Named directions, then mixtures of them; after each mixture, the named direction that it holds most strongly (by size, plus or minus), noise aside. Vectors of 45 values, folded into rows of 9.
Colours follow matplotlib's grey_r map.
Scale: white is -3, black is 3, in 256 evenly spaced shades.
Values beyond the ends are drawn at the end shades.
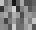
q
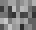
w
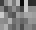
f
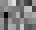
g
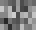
w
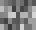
w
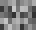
w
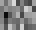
g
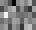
g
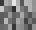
q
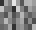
q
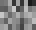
f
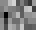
g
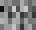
w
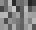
q
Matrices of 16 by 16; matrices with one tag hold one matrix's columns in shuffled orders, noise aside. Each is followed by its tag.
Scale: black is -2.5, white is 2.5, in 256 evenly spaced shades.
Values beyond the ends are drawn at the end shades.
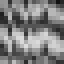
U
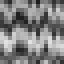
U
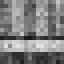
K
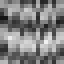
U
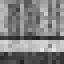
K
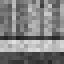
K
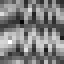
U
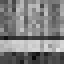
K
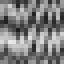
U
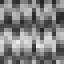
U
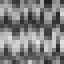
U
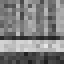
K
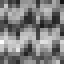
U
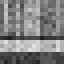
K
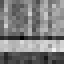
K
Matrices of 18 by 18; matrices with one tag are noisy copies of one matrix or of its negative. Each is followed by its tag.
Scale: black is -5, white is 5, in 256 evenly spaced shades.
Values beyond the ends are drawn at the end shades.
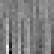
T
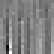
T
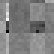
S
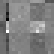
S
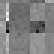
S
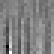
T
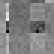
S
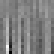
T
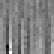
T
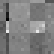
S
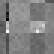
S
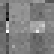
S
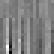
T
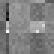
S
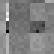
S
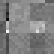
S
